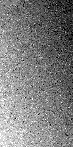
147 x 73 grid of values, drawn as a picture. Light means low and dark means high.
The texture is fine-grained noise. The ninth with the highest average is the top right. There is an overall slope up to the top right. The bottom left is the ninth with the lowest average. No single row or column stands out from its neighbours. There are no regular stripes. Overall the values sit about 50% of the way up the scale. Neither half mirrors the other.
